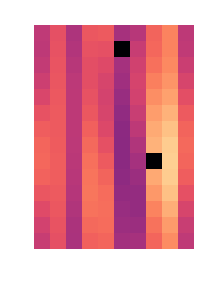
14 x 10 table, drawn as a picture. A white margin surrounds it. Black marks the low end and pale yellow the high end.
Grain: streaks running down. Roughest part: middle right. Average level on the scale: 60%. Lone odd cells: 2, each lower than its neighbours.
